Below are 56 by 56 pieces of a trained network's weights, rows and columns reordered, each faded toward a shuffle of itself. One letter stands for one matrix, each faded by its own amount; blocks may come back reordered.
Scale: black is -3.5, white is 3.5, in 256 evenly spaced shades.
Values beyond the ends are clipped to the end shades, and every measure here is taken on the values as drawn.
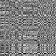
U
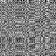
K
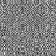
K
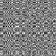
U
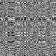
K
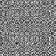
K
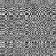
U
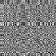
U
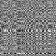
U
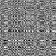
U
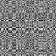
U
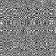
K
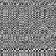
U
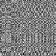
K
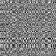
U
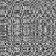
K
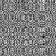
K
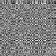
U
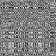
U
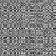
U
